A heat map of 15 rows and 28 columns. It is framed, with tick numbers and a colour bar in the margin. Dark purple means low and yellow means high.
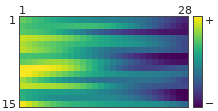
The ninth with the highest average is the middle left. Overall the values sit about 50% of the way up the scale. Streaks run across, left to right. The field climbs toward the left.
